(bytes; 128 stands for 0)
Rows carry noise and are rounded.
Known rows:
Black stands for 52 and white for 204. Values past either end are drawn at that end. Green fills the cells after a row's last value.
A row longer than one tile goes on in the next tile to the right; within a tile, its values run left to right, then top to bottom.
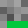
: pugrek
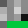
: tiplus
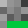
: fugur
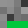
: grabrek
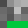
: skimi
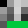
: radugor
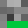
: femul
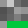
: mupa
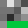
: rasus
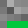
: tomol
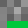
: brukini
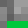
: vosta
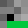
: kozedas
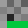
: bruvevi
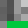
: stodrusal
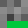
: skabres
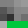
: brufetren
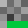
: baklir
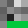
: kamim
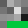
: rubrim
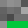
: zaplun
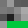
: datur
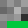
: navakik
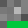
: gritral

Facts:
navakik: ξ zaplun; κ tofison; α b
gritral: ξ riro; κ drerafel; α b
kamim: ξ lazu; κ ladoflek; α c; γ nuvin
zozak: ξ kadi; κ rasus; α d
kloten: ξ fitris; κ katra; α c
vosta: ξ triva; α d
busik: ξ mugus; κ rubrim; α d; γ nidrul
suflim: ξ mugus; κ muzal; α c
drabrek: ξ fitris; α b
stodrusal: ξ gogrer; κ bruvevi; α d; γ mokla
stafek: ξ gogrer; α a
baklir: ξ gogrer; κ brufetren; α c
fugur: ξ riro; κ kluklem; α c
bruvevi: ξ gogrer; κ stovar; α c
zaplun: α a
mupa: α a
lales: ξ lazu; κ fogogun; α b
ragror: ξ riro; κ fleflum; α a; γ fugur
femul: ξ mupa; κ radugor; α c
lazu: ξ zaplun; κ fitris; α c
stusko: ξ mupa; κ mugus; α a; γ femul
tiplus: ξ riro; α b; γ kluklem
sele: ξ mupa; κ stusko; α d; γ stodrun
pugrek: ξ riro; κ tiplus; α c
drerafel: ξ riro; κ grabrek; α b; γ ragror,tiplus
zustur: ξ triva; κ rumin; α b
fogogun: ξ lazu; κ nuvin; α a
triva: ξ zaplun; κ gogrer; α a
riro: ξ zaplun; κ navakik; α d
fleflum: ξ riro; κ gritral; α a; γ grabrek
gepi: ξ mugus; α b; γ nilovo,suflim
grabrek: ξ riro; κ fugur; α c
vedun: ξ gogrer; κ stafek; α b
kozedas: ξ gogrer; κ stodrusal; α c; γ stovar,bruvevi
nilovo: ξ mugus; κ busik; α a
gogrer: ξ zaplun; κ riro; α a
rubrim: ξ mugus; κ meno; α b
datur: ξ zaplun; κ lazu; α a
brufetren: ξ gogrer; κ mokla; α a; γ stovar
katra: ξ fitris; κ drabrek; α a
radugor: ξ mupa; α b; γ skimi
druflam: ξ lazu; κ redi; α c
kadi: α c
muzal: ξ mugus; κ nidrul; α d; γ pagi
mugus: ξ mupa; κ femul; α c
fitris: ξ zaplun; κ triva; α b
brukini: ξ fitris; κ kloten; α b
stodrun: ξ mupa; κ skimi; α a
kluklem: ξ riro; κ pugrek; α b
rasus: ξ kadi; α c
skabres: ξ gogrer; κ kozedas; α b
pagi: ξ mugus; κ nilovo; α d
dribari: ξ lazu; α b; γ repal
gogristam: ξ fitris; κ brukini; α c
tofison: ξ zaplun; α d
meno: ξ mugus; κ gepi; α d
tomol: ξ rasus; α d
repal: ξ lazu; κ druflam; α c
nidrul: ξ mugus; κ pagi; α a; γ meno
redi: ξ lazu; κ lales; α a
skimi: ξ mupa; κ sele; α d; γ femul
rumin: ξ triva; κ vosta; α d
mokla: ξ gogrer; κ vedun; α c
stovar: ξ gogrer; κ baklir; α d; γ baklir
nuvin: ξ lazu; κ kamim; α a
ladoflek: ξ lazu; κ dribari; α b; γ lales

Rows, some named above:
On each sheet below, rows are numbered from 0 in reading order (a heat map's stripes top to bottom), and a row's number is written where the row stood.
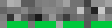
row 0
femul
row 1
fleflum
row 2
gogrer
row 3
muzal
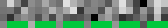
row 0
rasus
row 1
stafek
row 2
busik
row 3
gogristam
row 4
nidrul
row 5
radugor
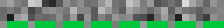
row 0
lazu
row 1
stodrun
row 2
drabrek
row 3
stovar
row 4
tofison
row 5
datur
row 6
kamim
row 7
fogogun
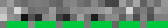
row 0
kluklem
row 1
redi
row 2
fleflum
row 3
ragror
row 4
drerafel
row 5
rumin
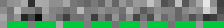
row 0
vedun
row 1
stusko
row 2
gogrer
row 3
skabres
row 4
drabrek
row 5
mugus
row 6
fitris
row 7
nidrul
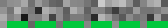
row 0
vedun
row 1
pagi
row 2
zozak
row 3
kamim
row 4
kadi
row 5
femul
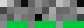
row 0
suflim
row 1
gogristam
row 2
nilovo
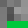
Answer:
rumin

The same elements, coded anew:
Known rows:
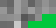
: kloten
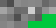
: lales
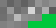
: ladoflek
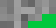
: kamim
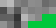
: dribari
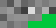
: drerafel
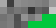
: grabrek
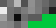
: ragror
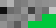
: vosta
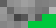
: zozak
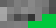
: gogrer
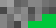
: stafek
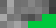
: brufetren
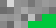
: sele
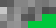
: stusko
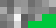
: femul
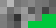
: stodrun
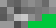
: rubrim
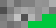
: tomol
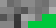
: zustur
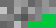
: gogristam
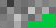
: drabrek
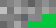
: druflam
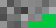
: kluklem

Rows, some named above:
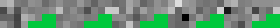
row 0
dribari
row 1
suflim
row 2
gogristam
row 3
repal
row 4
vosta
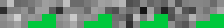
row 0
busik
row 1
busik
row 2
nidrul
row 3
kluklem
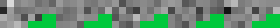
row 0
stovar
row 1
mugus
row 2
kluklem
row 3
stafek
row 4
vosta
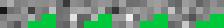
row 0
vosta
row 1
rasus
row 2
tofison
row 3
gogristam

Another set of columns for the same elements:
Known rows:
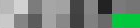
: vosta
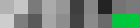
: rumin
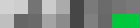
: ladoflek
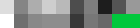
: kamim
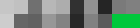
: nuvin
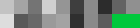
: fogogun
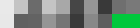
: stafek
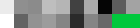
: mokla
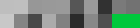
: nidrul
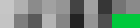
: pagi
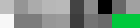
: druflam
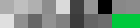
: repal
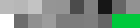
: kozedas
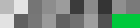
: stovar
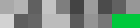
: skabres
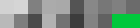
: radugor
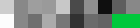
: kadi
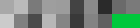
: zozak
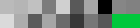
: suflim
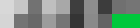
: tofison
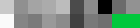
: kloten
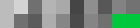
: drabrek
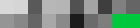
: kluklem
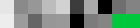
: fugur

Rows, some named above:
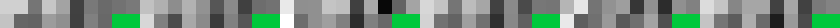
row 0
ladoflek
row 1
stusko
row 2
mokla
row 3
tofison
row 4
stovar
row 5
meno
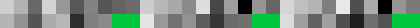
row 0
drerafel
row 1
grabrek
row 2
femul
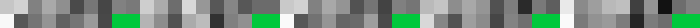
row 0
brufetren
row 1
drerafel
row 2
brufetren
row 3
fleflum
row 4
pugrek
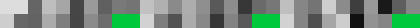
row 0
vedun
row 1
stusko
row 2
ragror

